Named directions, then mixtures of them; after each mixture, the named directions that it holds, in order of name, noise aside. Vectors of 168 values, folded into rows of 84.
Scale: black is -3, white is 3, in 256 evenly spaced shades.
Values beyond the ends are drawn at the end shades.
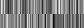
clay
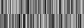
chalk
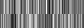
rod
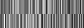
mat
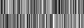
clay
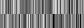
chalk, clay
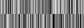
chalk, clay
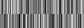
chalk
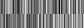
clay, mat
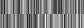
clay, rod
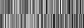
clay, mat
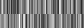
chalk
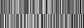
mat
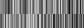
clay, mat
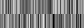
chalk, clay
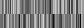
chalk, clay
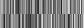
mat, rod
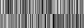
clay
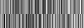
mat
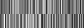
mat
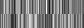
rod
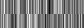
clay, rod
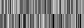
chalk, clay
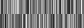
chalk, mat
